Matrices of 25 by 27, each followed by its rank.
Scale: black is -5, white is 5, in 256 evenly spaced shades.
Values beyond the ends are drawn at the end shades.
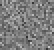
full rank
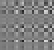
one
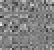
five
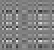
one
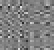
three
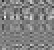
three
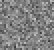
full rank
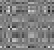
two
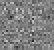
five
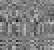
three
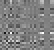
two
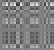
one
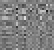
three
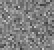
full rank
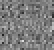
five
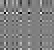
one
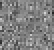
five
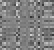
two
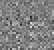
five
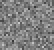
full rank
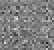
five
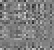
three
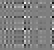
one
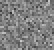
full rank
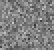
full rank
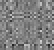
three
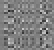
two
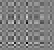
one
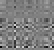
two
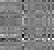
two
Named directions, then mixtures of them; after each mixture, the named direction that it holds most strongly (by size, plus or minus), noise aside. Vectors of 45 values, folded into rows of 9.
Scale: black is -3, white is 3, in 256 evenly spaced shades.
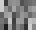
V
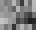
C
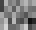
V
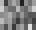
C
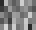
V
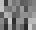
V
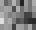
C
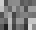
V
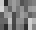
V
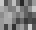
C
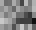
C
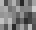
C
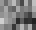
C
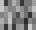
V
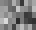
C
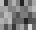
C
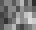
C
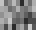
C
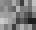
C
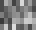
C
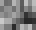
C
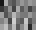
V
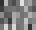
V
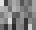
V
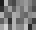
V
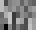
V
